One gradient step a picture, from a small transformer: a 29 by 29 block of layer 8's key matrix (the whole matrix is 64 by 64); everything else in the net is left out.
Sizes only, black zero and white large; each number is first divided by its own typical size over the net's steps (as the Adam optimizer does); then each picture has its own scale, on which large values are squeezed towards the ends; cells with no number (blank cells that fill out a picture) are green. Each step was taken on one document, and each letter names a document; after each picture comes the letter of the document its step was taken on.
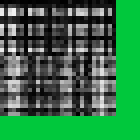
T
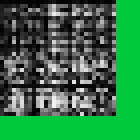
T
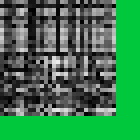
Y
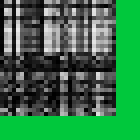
Y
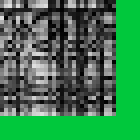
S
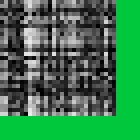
Y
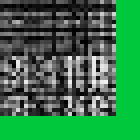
T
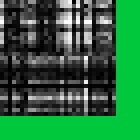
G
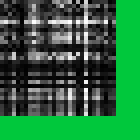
G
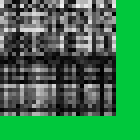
S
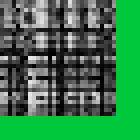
S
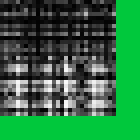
T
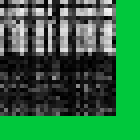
Y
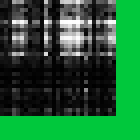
G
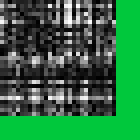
G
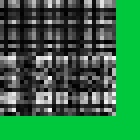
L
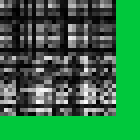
L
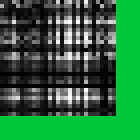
G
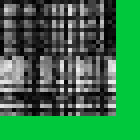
T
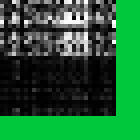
G
